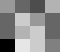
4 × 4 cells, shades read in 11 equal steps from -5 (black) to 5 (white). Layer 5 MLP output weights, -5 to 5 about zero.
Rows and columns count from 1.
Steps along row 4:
up down down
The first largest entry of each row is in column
4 2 3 2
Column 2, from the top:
-1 3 2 4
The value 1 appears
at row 1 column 1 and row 2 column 3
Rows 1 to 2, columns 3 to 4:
-2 2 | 1 -1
